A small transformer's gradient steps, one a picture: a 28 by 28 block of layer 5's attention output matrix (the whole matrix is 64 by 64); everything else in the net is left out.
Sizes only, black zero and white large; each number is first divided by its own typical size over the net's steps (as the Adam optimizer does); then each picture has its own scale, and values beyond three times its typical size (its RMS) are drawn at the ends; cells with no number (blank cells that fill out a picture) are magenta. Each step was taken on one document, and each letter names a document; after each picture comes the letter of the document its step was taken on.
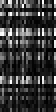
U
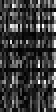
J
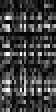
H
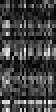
H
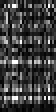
J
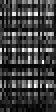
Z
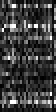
J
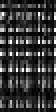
U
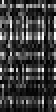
U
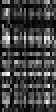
H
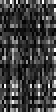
J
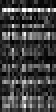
H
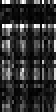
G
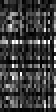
J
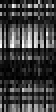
Z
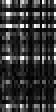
G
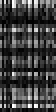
Z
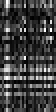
H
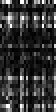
G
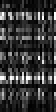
U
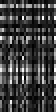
U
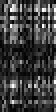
J
